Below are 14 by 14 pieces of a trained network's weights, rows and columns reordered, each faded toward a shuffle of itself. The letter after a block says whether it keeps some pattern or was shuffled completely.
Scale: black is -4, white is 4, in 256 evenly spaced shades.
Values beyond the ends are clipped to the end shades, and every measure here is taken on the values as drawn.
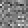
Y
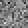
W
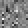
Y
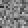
Y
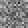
Y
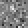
W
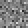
W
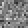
W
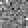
W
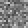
W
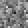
W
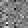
Y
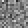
W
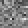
Y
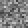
W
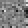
Y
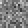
W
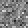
W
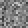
Y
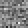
W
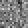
W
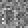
Y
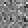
Y
